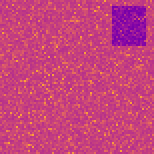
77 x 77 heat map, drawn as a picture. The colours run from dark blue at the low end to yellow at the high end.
Average level on the scale: 50%. Mirror symmetry: none. Stripes: none. Ninth with the lowest average: top right. Odd patch: lower, in the top right.
